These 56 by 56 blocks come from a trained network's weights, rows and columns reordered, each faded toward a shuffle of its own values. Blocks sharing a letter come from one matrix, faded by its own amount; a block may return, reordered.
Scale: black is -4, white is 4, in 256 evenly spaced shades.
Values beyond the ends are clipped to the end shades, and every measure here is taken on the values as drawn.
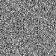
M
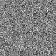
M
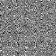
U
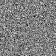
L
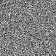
L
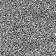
L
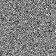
L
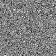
L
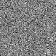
L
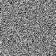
M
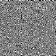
U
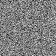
L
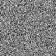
M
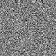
M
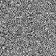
M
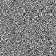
M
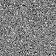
L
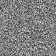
M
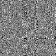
U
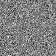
L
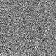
M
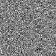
M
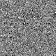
L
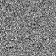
M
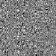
U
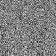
M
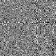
U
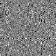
U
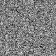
M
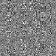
U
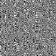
U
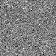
L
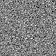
L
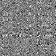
U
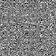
U
